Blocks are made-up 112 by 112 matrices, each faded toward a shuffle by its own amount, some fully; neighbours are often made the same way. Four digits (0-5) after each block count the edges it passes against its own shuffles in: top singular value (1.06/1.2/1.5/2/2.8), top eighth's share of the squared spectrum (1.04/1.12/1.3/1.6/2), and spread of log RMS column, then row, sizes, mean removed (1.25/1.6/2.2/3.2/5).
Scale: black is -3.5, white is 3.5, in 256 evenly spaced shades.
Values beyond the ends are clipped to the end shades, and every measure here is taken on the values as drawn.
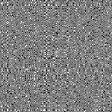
5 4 3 3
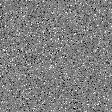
2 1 0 0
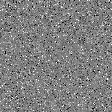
3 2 0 0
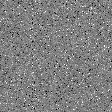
1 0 1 0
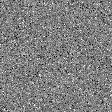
0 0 0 0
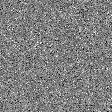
0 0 0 0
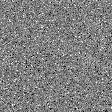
0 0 0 0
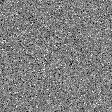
0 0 0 0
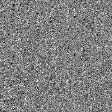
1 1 3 0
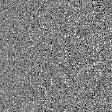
1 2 4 0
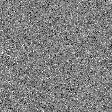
0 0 1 0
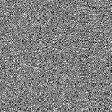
4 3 2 2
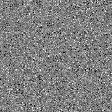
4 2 1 1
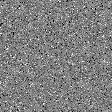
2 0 0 0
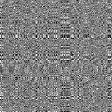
5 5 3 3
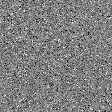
3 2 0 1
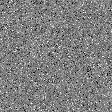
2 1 0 0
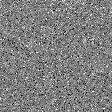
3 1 0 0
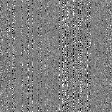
2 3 4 0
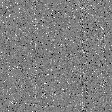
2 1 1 0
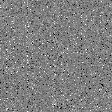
1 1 2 0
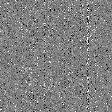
2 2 3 0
